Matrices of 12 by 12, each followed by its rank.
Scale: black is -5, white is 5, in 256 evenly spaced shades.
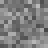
full rank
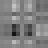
one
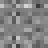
two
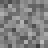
full rank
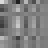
one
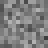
full rank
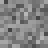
full rank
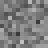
full rank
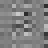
two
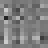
two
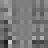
two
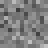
full rank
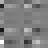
one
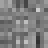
two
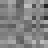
two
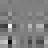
one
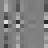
one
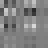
one
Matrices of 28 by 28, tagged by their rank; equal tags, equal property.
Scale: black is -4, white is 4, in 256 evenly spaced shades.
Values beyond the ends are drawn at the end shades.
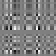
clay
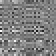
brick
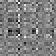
brick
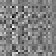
brick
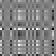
clay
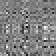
brick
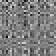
brick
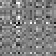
brick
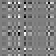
clay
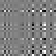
clay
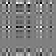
clay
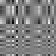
clay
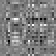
brick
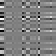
clay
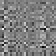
brick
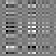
clay
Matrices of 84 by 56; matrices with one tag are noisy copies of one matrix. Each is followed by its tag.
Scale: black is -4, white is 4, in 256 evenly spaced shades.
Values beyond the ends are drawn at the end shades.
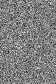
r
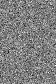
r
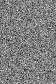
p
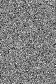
r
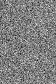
p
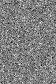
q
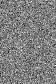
r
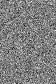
r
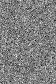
q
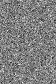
q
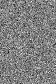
r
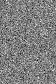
p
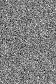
p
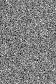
p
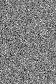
p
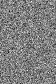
r
